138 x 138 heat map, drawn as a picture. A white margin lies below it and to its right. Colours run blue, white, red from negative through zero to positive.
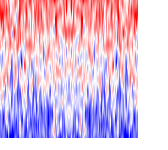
Mirror symmetry: left to right. Grain: streaks running down. Slope: up to the top.
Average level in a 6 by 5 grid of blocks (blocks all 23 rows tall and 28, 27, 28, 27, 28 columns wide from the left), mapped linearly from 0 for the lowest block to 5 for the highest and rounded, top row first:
5 5 5 5 5 / 4 4 4 4 4 / 3 3 3 3 3 / 3 2 3 2 3 / 1 1 2 1 1 / 0 0 1 0 0
